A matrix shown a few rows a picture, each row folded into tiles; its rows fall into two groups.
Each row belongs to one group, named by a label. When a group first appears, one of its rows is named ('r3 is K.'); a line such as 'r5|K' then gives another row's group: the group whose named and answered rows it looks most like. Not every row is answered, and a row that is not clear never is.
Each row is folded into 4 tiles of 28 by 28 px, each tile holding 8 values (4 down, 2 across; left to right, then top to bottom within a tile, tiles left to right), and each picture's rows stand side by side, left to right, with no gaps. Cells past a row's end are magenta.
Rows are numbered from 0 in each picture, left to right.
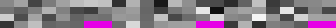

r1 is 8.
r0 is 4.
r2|8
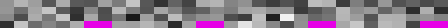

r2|4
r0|4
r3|8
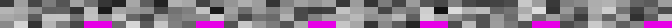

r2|4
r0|8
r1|8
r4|8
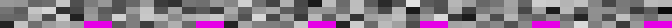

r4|4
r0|4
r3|8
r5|4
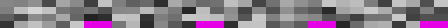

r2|4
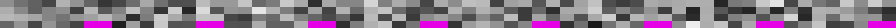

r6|4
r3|4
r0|8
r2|4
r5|8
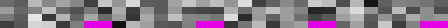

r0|4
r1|4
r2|4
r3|8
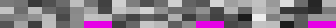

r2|4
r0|8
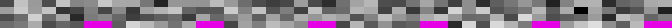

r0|4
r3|8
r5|4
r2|8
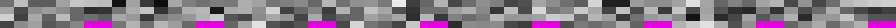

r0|4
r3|4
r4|8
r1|8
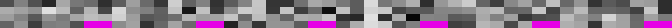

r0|8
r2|8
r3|4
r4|4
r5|8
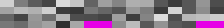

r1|8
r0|4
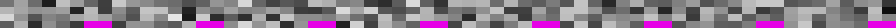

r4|4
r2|4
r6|4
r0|8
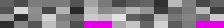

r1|8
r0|8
